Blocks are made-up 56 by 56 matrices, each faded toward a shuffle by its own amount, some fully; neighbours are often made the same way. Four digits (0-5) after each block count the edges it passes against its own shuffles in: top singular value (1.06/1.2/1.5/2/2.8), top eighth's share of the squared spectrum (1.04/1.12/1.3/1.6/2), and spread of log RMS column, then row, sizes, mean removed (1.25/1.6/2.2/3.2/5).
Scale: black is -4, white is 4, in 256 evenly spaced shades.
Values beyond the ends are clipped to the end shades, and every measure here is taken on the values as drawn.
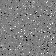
1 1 0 0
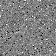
0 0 0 0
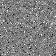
0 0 0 1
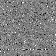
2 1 0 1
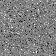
0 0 0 0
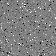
0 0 0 0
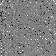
2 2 0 0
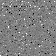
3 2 0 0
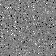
1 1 0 0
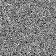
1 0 0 0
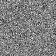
0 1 0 0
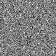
0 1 0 0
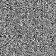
3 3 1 1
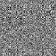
4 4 2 2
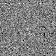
3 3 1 1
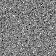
0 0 0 0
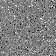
0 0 0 0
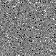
3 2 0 1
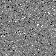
1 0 0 0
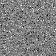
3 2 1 0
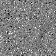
2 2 0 1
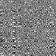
4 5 2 3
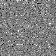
2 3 0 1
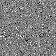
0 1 0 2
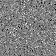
0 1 0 0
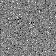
0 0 0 0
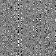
2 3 3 0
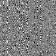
2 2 3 0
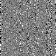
2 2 3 0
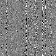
2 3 3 0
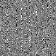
1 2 3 0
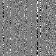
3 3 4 0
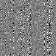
2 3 3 0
